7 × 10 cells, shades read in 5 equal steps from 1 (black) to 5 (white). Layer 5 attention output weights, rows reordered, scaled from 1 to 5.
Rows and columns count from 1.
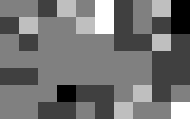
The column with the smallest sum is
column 10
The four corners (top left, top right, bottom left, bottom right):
3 1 3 5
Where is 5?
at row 1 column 6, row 2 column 6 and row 7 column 10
